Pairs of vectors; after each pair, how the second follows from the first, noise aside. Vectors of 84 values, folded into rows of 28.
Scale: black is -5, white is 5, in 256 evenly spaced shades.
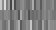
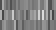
wrapped around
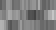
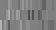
partly zeroed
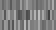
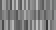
wrapped around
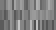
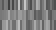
reversed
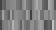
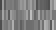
sign-scrambled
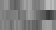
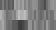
wrapped around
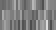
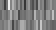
reversed
